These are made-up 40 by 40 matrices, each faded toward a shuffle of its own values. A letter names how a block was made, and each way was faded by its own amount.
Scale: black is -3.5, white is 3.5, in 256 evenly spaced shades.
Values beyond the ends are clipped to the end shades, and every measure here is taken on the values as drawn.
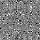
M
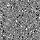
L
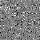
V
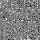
V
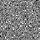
M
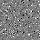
V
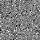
M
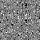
L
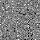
M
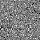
M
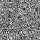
M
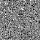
M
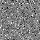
L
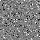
V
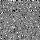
V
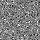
L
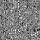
M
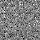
M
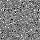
L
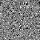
M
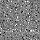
V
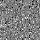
M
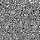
L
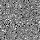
L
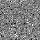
L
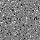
V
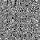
M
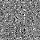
M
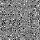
M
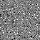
L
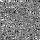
L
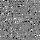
V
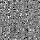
M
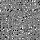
V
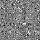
L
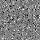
L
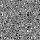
L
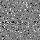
V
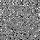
L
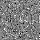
L
